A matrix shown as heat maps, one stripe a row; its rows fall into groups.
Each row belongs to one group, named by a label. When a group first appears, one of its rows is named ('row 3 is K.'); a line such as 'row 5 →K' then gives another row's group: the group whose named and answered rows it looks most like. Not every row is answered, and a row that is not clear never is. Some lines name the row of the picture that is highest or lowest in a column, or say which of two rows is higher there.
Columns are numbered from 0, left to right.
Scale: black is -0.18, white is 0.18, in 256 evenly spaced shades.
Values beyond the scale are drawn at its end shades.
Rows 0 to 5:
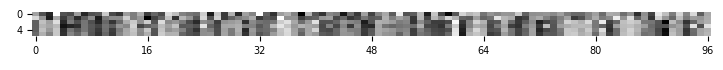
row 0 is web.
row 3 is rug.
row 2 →rug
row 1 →web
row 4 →rug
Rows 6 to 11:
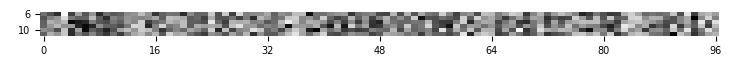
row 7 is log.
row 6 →web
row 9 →rug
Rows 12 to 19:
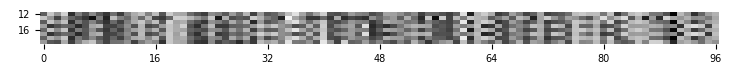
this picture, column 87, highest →19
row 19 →log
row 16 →rug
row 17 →log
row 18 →rug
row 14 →rug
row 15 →log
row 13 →web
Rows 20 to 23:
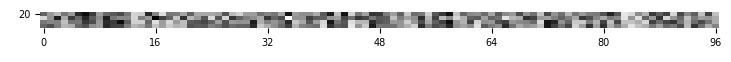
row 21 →web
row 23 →log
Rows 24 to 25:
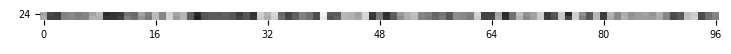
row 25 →log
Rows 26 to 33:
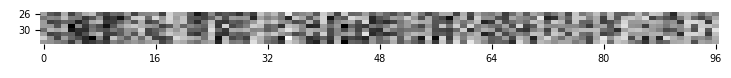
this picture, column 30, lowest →27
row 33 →web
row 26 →log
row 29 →web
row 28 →log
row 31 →log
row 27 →rug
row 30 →rug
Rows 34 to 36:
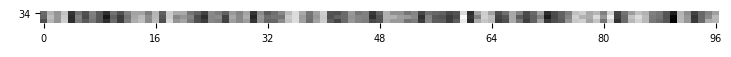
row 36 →rug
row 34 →rug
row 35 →rug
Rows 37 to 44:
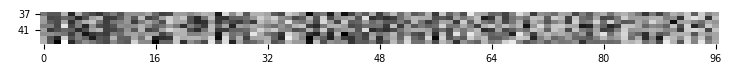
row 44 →web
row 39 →log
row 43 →web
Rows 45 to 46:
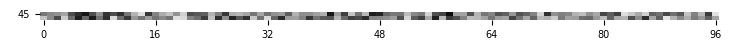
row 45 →rug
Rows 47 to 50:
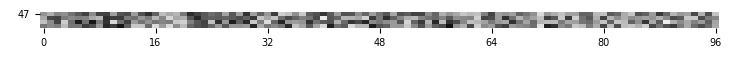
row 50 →rug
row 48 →log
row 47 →web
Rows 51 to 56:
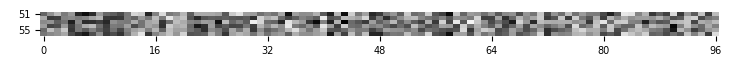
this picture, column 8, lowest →53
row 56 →rug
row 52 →log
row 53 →web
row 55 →rug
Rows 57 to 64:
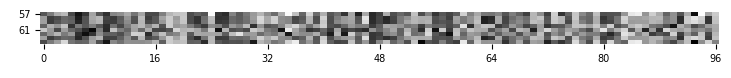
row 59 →log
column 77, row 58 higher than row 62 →No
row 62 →rug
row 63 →log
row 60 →rug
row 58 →log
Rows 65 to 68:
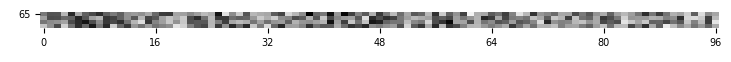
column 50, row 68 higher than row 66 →Yes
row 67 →rug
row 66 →log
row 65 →web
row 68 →web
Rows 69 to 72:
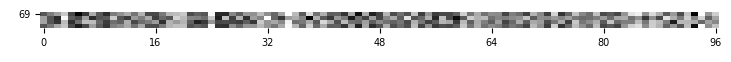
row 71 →log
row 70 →web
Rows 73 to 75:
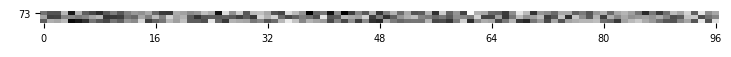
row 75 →rug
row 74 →log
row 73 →web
